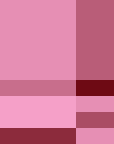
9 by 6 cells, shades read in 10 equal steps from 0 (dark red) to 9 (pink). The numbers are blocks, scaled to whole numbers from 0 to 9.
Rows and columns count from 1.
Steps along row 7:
same same same down same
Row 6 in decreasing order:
6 6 6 6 0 0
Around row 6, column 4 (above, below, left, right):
8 9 6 0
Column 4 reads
8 8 8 8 8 6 9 9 2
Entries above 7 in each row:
4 4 4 4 4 0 6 4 2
